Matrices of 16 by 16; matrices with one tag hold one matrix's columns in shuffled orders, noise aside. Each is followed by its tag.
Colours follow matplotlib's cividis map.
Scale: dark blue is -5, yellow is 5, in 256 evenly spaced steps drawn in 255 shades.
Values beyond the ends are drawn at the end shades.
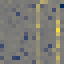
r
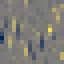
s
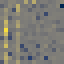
r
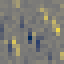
s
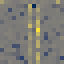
r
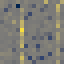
r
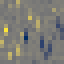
s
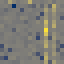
r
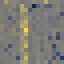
r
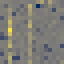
r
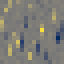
s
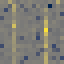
r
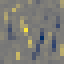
s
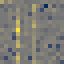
r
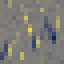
s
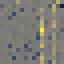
r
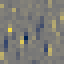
s
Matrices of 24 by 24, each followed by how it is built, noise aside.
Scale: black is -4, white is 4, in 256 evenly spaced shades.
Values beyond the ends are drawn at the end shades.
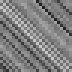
Toeplitz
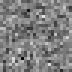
noise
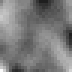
smooth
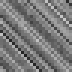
Toeplitz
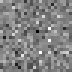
noise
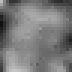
smooth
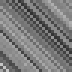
Toeplitz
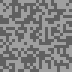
noise
